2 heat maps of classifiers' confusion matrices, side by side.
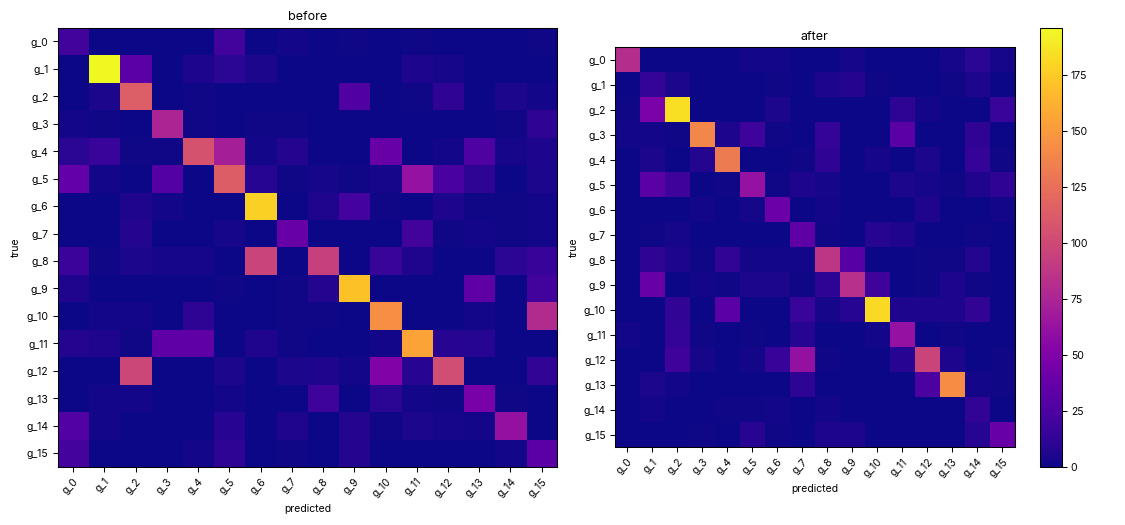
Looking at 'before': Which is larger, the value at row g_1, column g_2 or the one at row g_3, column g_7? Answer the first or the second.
the first
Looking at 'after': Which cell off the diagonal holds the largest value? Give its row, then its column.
g_12, g_7
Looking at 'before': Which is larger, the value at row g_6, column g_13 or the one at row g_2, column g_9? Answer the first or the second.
the second
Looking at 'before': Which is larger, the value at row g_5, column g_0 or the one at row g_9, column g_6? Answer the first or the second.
the first
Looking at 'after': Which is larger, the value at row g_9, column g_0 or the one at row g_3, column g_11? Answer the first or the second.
the second
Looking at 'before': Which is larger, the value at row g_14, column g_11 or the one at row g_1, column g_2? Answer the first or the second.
the second
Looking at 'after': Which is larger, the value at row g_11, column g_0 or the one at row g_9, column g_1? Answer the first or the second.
the second
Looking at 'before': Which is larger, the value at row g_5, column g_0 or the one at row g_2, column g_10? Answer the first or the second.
the first
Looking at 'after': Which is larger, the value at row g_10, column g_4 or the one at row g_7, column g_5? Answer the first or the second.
the first
